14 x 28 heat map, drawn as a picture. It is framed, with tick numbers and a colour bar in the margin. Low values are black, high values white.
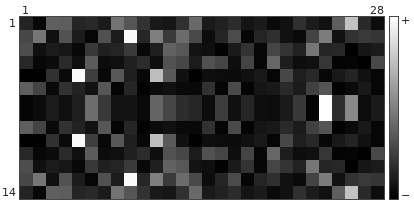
Grain: fine. Histogram: skewed, a long tail of high values. Slope: none. Odd rows or columns: none. Mirror symmetry: top to bottom.
